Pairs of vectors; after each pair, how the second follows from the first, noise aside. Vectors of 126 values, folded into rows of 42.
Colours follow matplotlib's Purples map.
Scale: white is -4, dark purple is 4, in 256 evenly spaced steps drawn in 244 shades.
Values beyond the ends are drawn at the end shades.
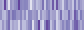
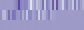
partly zeroed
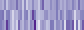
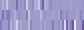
partly zeroed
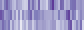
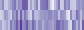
negated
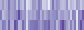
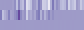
partly zeroed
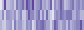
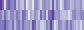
negated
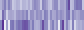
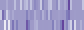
partly zeroed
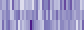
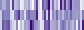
scaled up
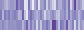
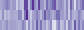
negated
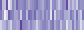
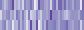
wrapped around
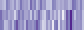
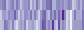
negated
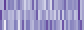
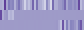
partly zeroed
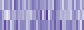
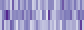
negated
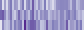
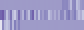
partly zeroed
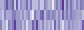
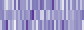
negated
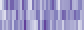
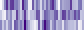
scaled up
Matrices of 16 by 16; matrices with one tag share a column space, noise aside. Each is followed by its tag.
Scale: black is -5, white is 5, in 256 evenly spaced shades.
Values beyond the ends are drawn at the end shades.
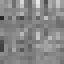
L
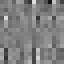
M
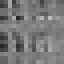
L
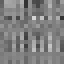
L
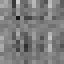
L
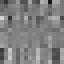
M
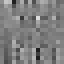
M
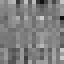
M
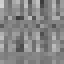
L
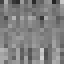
M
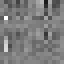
L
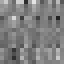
M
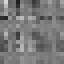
L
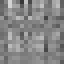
L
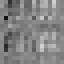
L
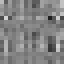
L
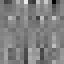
M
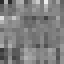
M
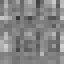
L
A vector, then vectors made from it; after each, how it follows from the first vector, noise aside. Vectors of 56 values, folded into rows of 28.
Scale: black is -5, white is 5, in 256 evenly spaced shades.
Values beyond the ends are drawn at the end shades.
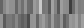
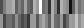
scaled up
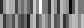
scaled up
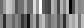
scaled up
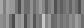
reversed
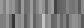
reversed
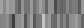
reversed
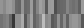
reversed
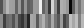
scaled up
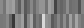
reversed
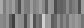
reversed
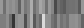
reversed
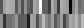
scaled up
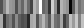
scaled up
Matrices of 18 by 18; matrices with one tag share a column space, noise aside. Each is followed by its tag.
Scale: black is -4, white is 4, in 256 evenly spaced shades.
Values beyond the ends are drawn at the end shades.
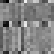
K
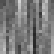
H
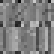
K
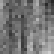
H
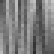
H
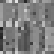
K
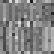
K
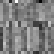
K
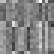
K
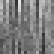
H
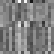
K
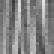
H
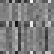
K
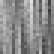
H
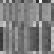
K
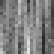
H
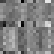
K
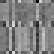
K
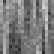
H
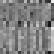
K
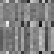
K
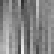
H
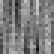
H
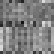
K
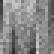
H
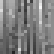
H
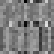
K
